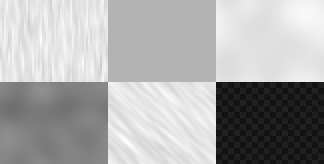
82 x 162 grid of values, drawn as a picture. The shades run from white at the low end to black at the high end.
It is made of 2 by 3 panels. Panel 1,1: very low, streaked downward, faint in contrast. Panel 1,2: low, flat. Panel 1,3: very low, smooth, faint in contrast. Panel 2,1: middling, smooth, faint in contrast. Panel 2,2: very low, slanting down to the right, faint in contrast. Panel 2,3: very high, checkered, faint in contrast.
